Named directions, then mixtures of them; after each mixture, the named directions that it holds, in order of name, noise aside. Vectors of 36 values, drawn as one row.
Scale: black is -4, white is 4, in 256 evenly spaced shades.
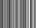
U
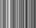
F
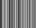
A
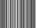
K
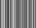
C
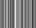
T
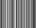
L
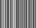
C, L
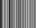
A, U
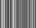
C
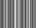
T, U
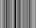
L, T, U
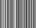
C, L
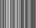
F, K, T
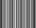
A, K, L
